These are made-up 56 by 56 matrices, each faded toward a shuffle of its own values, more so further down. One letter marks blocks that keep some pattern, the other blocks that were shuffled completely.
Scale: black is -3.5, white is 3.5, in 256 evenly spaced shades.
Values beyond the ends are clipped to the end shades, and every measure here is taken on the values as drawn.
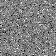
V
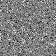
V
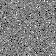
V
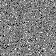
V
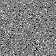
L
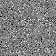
L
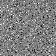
L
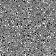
L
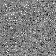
L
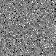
L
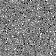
L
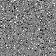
L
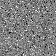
V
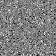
L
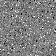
V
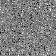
L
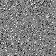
L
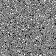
V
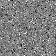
V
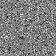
L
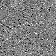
L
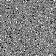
L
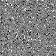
L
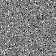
V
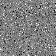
L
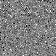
L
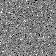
V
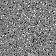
V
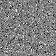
V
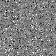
L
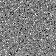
V
